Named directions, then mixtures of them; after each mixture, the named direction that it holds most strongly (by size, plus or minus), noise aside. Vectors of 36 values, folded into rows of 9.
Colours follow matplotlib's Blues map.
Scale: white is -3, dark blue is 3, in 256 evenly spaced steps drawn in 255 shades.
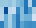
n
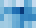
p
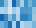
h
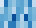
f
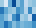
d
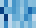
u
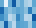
d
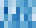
n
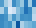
h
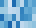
h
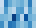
f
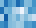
p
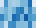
f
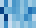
u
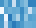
u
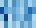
u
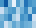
d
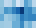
p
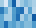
d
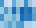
p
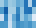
n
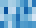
n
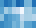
p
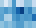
p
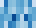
f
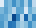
f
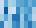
n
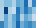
n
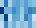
u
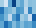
d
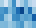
p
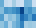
p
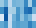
n
